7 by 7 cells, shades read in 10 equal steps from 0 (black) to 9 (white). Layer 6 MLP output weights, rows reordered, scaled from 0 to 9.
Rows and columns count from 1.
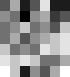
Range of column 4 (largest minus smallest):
4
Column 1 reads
3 5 4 4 7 8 9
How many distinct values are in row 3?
4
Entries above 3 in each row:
2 4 6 6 7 7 5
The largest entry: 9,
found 2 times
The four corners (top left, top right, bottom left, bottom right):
3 1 9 9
